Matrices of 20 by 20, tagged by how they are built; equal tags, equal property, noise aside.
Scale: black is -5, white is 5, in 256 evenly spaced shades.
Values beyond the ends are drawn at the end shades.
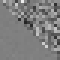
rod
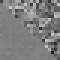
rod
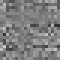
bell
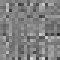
bell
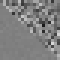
rod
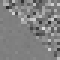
rod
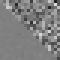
rod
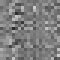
bell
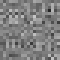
bell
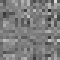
bell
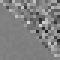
rod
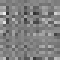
bell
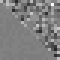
rod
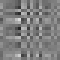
bell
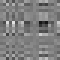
bell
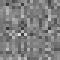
bell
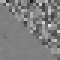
rod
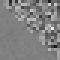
rod
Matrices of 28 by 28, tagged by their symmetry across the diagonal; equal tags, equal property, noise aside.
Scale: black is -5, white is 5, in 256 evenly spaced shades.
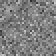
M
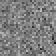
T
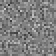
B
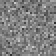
T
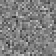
B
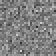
T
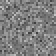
M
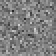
B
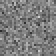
T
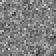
M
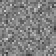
M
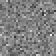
T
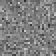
B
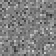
M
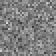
T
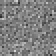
B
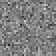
B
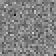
M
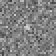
M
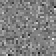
B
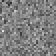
T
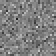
T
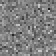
T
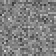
T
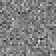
B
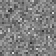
M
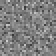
B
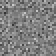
B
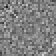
M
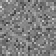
M
